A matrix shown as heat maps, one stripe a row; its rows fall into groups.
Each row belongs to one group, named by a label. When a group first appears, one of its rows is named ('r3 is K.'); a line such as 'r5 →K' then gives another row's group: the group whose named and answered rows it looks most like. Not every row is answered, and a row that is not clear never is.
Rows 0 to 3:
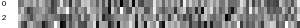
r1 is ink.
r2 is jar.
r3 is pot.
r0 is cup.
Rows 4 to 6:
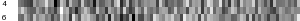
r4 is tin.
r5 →tin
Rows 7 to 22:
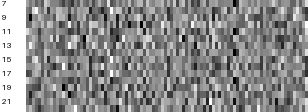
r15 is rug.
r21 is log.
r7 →jar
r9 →pot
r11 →jar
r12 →ink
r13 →tin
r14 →jar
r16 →pot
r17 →rug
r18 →jar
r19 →tin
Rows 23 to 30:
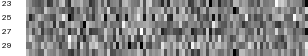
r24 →jar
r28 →tin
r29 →cup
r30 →jar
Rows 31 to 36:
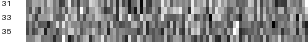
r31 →cup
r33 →ink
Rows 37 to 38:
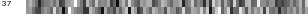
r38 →tin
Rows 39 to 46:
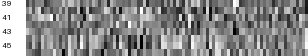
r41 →ink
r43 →jar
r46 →tin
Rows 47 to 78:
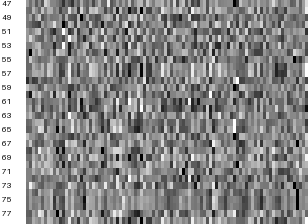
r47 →jar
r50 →tin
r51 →pot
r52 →tin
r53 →pot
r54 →pot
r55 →tin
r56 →cup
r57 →cup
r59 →jar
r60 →pot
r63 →tin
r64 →rug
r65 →rug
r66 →jar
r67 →ink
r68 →rug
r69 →cup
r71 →ink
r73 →tin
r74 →ink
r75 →ink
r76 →ink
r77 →rug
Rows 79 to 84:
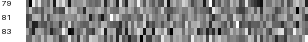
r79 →pot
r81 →rug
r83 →pot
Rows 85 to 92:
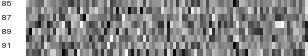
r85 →jar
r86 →cup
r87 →ink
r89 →pot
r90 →rug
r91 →jar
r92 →tin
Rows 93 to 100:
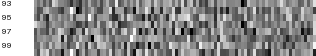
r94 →pot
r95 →log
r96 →jar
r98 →ink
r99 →cup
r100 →pot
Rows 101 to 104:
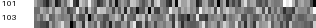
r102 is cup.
